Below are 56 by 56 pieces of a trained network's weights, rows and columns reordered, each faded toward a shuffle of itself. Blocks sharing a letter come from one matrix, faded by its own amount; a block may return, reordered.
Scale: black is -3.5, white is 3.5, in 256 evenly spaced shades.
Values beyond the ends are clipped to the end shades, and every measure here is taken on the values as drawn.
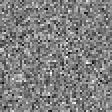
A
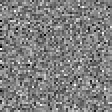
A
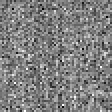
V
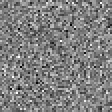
A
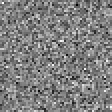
A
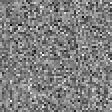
A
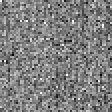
V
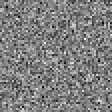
A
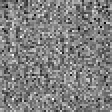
V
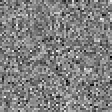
A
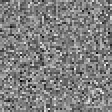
A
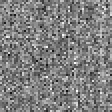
V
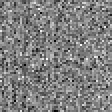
V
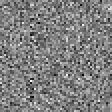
A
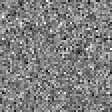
A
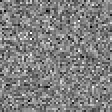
A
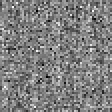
V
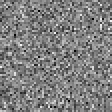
A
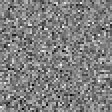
A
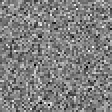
A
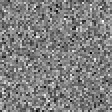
A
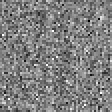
V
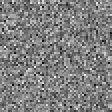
A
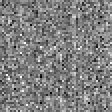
V
